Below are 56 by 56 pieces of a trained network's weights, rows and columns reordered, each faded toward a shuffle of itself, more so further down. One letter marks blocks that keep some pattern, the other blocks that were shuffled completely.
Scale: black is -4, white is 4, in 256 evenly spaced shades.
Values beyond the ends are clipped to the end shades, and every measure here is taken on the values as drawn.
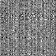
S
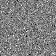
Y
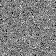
Y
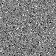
Y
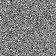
Y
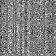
S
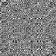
S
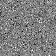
Y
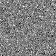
Y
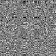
S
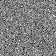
Y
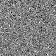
Y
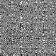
S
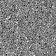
Y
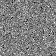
Y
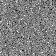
Y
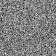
Y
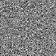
S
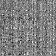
S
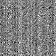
S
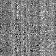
S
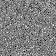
Y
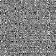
S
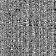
S
